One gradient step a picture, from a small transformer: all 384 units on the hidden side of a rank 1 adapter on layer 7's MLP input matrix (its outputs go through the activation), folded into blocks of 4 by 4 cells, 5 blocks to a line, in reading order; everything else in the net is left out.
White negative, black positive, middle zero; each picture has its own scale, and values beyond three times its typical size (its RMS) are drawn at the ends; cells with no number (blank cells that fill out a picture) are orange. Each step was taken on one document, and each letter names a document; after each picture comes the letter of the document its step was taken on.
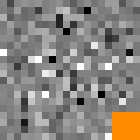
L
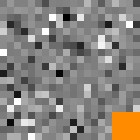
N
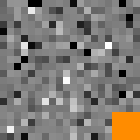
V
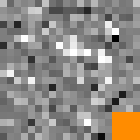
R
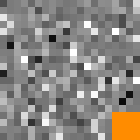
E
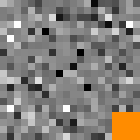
N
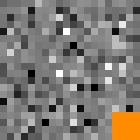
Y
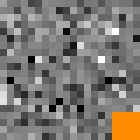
Y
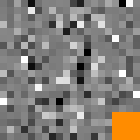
V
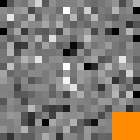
Y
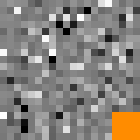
L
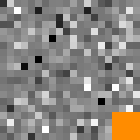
N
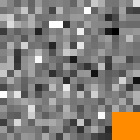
E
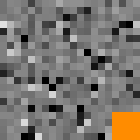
R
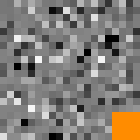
V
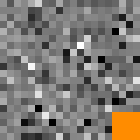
E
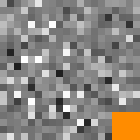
Y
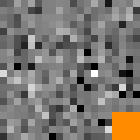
V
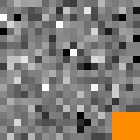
E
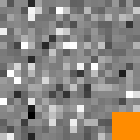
V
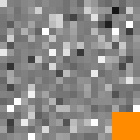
N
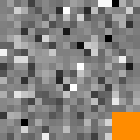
L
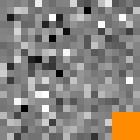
L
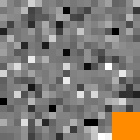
Y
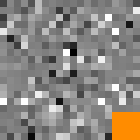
Y
